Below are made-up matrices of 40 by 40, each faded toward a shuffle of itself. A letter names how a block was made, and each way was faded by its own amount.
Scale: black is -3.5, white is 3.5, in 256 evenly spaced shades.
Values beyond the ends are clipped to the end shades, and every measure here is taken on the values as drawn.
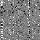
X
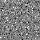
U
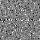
U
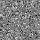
U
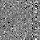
X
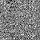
U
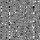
X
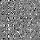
X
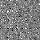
U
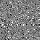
U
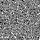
U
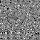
U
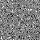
U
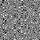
X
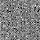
U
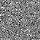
U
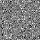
X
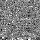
U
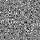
U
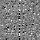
X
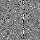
X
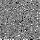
U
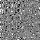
X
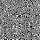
U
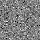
U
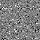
U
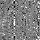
X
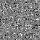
U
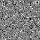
U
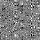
X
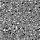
U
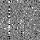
X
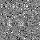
U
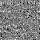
U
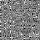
X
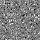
U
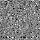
U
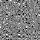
X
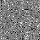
U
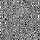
X
